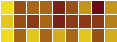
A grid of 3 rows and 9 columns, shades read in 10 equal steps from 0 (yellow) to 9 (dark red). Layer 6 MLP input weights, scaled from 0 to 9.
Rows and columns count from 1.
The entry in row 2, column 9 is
4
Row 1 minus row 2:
-1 0 -2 0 0 -1 -4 2 -1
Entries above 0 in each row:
8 9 8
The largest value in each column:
1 6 7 5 8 7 7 9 4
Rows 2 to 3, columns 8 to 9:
7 4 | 6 2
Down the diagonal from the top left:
0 6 1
